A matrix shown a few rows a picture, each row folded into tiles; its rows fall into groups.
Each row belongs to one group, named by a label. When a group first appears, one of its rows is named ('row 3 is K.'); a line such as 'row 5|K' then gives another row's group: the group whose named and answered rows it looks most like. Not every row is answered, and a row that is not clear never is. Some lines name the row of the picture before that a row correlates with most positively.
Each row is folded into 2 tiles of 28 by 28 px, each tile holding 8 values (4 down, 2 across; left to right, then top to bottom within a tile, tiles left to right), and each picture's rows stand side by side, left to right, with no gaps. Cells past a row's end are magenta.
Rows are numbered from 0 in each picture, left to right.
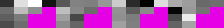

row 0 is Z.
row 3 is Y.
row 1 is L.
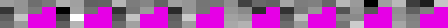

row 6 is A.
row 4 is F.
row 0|Y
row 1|Y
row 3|Y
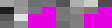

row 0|Y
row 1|Z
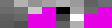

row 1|Y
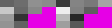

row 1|L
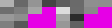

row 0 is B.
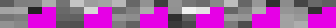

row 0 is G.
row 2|B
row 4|B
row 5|F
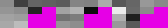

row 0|F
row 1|G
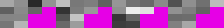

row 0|A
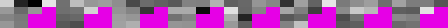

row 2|F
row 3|G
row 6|Z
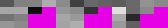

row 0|G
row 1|F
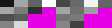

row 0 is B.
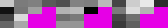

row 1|G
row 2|Z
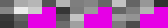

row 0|Z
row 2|B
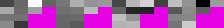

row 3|A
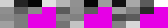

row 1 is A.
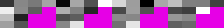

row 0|L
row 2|A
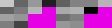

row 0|B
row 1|G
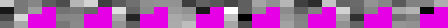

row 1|Z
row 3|F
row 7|G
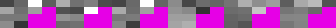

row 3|F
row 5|Z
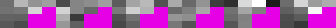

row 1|L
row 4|Z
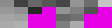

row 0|F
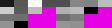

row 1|G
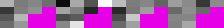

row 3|A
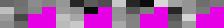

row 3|Y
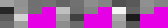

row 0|Y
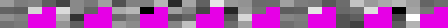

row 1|L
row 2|G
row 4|Y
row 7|Y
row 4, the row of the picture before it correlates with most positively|0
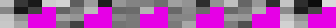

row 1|B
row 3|A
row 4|B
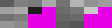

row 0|G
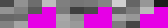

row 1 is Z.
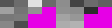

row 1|F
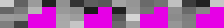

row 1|F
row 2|Y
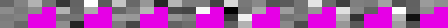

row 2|B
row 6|L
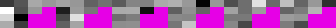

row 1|Y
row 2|G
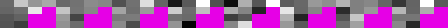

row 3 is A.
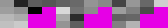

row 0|F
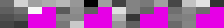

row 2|L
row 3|Z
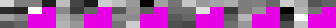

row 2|A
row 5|Y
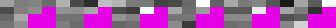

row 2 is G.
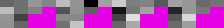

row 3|Y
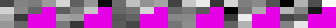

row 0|L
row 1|B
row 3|Z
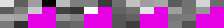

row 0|B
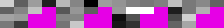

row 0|B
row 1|A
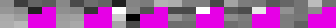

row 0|F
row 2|L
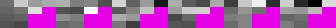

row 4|Z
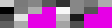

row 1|L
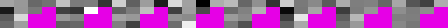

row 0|Y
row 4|B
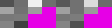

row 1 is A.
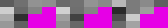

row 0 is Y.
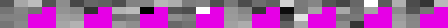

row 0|Z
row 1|F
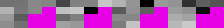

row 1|G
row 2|A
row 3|F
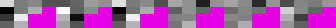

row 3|A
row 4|A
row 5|L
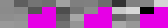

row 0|F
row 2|G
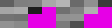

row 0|G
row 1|B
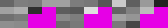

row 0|G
